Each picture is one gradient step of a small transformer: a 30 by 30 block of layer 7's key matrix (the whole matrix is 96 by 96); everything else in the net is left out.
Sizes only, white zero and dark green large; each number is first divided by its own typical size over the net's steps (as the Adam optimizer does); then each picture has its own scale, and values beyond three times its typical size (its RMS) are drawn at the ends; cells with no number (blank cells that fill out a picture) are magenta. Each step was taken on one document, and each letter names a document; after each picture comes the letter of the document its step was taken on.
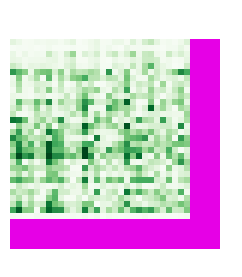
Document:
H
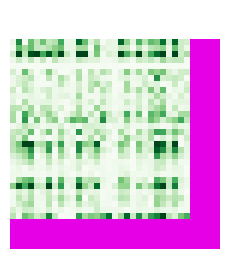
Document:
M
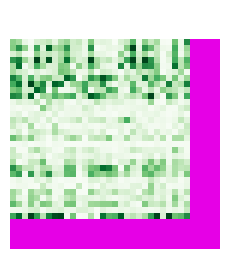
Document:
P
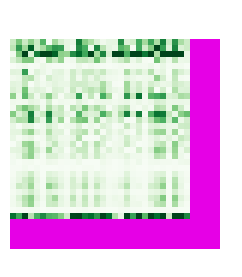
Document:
M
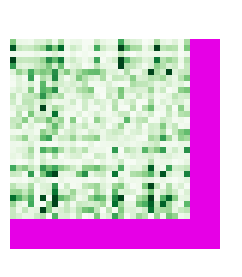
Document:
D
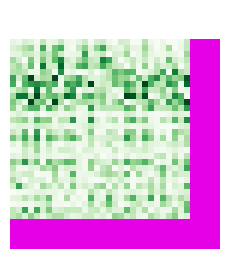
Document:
P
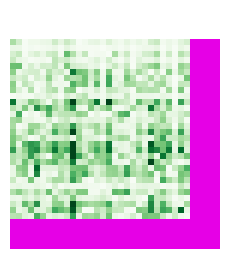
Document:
H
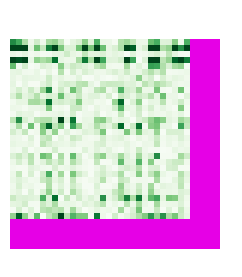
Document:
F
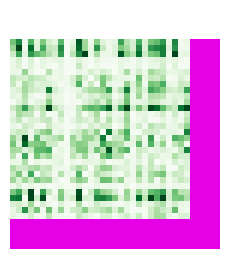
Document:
M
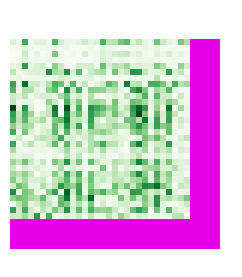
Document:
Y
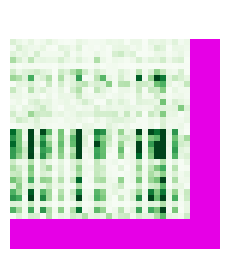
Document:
M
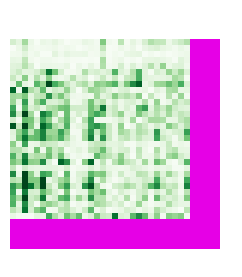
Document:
Y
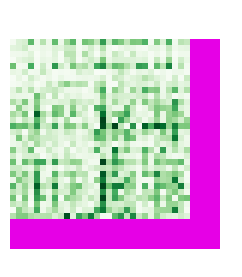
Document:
Y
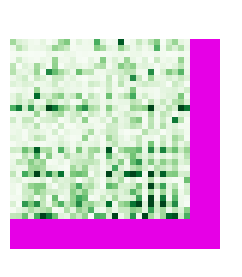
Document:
D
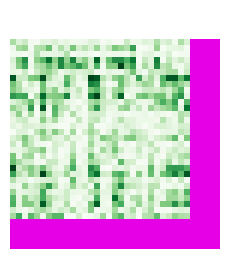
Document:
P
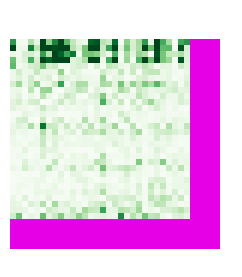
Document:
F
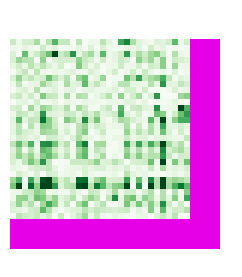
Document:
M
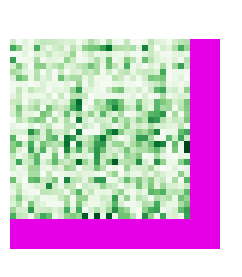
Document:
H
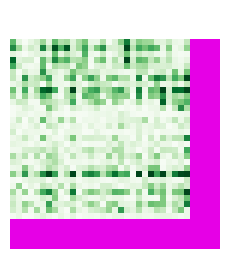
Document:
D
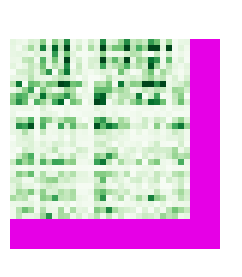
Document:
F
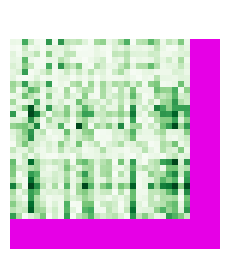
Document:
Y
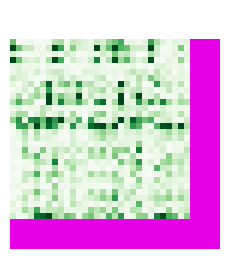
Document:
F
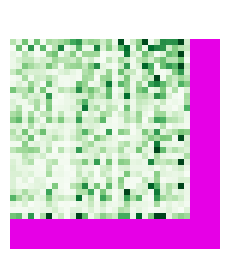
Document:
M
